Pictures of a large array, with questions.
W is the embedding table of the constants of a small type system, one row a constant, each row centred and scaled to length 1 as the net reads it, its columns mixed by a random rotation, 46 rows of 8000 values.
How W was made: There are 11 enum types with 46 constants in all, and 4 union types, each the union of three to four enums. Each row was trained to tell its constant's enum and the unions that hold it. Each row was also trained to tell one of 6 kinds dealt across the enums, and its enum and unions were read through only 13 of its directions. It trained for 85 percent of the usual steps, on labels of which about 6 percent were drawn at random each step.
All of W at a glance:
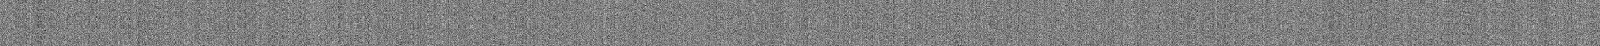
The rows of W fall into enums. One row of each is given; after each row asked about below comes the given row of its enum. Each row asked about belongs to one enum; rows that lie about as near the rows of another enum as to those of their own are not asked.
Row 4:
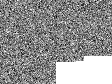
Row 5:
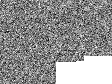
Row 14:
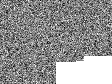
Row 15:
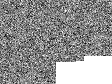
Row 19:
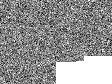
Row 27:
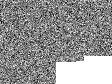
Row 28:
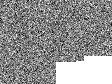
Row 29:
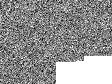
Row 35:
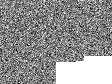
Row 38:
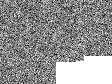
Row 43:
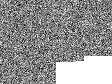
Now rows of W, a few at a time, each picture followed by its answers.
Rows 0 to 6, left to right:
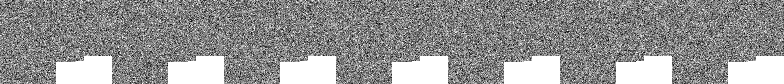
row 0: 27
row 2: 27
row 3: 19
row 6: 4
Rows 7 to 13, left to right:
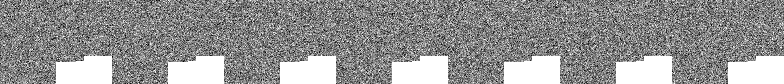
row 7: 15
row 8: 14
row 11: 29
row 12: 28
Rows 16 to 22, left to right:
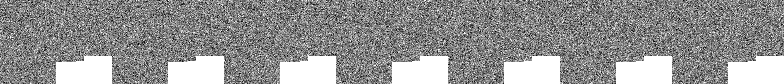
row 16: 43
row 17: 27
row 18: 38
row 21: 43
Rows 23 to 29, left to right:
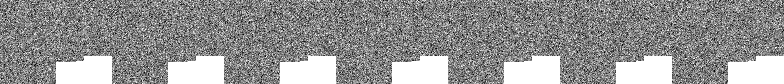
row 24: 43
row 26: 27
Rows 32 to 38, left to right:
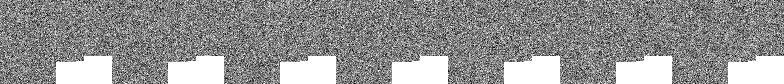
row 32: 29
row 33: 15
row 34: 43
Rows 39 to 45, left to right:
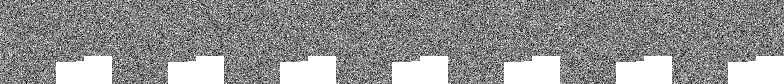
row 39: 28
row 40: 14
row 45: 35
